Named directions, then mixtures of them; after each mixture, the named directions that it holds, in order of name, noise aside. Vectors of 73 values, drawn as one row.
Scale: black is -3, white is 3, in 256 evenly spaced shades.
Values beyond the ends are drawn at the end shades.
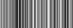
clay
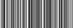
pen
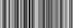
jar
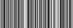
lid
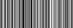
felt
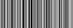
felt, pen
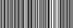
felt, lid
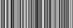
jar, pen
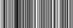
clay, jar, lid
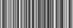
clay, felt, jar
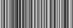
clay, pen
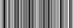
jar, lid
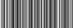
clay, pen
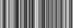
jar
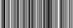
jar, lid, pen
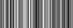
felt, jar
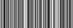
lid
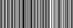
felt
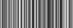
clay, felt, jar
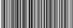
clay, jar, pen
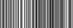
clay, felt
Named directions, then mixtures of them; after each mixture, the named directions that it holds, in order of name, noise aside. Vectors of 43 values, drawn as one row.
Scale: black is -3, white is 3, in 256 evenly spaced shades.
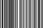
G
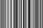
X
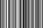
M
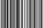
M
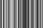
G, M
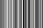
M, X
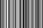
M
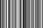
M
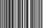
X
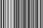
G, X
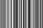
X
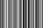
M, X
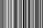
M, X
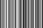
M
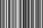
M
